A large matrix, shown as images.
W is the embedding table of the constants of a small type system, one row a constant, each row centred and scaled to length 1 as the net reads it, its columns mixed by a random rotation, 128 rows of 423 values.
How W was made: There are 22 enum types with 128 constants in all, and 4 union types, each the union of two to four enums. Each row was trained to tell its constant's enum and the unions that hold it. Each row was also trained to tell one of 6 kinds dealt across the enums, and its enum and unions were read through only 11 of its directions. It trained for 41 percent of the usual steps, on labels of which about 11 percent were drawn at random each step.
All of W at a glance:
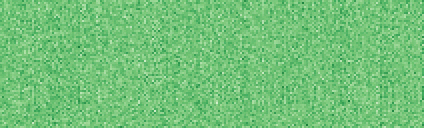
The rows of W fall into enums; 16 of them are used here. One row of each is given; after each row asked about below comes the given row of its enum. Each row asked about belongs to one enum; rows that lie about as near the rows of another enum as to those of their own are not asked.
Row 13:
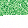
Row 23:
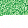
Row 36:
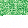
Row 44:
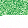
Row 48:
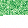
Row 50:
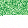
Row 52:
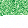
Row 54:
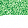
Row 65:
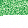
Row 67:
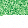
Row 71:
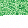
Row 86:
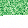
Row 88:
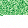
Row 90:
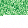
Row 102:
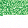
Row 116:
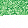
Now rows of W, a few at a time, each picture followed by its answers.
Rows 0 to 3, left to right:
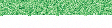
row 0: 71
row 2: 50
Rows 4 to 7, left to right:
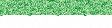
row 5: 116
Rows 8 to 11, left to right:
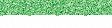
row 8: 36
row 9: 50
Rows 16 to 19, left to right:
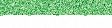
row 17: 67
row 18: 71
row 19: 67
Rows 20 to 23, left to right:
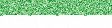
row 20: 86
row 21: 116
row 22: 102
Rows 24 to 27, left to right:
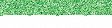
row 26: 71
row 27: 36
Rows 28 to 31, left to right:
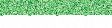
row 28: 90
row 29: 90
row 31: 48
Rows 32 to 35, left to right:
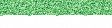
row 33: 116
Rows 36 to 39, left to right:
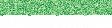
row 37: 88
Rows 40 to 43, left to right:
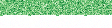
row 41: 71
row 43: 48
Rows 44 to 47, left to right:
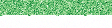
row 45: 90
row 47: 102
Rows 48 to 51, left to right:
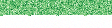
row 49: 13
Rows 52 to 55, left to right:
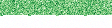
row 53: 88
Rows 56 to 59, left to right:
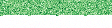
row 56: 67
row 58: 102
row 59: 52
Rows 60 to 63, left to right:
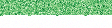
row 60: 86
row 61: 67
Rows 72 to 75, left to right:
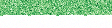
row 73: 86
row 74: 52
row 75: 90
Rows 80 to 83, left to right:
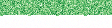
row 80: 52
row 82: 90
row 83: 116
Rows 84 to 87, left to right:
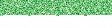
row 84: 65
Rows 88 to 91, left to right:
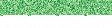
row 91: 102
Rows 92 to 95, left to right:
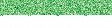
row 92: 116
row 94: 52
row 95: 102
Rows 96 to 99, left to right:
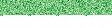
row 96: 86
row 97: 36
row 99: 52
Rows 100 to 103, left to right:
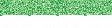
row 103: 102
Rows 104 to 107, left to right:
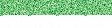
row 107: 67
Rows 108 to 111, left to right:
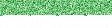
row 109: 50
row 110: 36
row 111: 90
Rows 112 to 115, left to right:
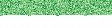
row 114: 52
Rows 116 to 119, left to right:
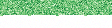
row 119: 116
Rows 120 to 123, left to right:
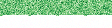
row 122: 50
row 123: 71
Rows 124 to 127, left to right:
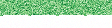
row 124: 48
